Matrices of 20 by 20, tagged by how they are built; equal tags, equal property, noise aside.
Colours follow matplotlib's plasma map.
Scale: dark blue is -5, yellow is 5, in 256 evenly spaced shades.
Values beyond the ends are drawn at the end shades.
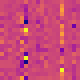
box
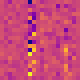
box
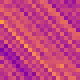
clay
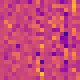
box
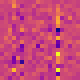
box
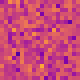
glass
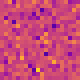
glass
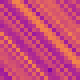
clay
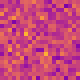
glass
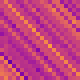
clay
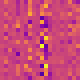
box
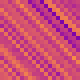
clay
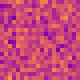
glass
